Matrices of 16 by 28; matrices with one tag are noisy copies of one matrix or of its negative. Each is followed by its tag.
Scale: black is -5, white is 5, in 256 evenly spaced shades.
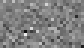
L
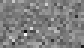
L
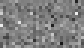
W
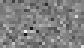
L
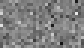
W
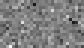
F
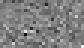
L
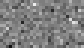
F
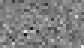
L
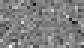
F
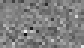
L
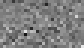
L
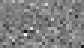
L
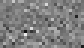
L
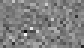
L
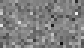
W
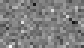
F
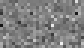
W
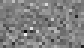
L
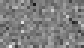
F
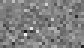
L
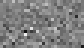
L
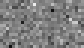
F
